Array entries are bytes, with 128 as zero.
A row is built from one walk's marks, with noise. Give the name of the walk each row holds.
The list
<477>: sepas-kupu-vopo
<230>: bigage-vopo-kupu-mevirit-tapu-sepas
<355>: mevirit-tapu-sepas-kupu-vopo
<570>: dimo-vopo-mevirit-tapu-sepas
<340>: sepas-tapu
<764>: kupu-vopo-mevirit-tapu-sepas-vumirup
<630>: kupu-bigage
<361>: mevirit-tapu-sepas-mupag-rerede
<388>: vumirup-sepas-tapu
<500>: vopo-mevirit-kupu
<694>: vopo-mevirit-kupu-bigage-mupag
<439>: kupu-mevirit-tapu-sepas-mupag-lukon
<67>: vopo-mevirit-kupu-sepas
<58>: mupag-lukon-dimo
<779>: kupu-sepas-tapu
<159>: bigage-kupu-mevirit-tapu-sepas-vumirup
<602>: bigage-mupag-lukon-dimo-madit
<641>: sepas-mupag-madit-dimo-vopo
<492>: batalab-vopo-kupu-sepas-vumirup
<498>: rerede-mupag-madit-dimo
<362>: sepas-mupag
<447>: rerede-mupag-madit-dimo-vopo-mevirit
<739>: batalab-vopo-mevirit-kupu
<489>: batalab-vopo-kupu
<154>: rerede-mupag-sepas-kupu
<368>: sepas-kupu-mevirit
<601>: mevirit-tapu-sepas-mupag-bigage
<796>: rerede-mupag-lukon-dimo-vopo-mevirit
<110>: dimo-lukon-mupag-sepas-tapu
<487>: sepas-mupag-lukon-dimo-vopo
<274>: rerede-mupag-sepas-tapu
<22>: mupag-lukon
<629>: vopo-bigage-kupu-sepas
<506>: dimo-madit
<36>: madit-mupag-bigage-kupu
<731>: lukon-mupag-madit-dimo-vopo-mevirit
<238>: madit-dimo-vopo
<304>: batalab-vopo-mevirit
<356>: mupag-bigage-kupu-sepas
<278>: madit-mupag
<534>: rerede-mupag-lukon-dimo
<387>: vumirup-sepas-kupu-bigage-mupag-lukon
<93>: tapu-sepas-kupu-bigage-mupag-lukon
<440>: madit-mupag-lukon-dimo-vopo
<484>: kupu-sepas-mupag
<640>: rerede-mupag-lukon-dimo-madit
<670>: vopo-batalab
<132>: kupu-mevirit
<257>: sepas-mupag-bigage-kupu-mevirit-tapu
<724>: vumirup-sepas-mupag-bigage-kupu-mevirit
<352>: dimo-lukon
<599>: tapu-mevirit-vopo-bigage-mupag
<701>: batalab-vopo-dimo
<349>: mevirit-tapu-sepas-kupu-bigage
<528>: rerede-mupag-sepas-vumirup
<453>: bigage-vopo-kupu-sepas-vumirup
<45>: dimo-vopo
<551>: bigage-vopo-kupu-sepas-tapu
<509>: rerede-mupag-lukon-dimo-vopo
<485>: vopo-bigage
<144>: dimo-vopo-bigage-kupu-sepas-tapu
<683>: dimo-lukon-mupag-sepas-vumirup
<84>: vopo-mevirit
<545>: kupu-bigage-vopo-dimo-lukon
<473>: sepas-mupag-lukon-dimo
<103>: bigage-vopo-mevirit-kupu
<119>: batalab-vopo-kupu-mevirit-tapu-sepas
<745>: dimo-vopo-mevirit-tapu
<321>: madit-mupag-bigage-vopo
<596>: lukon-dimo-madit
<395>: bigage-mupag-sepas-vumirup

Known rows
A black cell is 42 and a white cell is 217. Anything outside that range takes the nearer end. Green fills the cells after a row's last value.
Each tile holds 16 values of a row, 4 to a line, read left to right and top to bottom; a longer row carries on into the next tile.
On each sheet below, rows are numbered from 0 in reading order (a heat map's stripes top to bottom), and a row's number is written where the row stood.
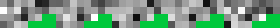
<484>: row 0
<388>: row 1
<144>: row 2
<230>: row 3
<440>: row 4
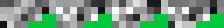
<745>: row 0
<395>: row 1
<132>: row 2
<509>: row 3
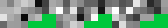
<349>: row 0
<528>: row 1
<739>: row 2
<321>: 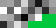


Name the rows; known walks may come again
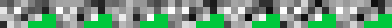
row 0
<731>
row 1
<395>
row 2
<388>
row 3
<154>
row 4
<602>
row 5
<321>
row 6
<356>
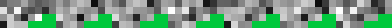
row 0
<440>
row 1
<230>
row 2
<355>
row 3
<484>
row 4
<745>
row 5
<257>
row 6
<739>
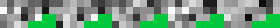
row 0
<528>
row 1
<110>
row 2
<119>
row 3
<132>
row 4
<349>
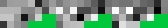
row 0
<144>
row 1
<640>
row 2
<509>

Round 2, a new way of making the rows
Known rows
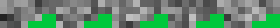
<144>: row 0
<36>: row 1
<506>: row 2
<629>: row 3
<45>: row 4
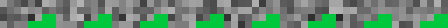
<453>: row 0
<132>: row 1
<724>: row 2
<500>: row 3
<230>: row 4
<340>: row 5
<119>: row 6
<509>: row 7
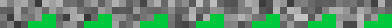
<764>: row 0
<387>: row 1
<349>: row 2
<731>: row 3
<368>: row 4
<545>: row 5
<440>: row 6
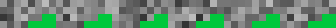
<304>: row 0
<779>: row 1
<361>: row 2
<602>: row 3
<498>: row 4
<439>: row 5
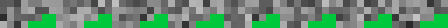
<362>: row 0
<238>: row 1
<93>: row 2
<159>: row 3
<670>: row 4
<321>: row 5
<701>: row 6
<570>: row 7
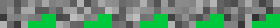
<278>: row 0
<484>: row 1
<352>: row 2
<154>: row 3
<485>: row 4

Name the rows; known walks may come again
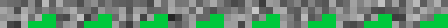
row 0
<440>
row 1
<387>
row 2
<487>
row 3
<489>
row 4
<477>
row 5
<67>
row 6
<640>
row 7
<304>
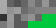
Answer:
<119>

